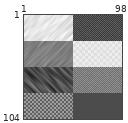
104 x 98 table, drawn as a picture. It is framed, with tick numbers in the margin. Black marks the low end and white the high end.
The table splits into 4 rows of 2 panels. Panel 1,1: very high, slanting up to the right, faint in contrast. Panel 1,2: low, checkered. Panel 2,1: middling, slanting up to the right, faint in contrast. Panel 2,2: very high, checkered, faint in contrast. Panel 3,1: low, slanting down to the right. Panel 3,2: middling, checkered. Panel 4,1: middling, checkered, strong in contrast. Panel 4,2: low, flat.
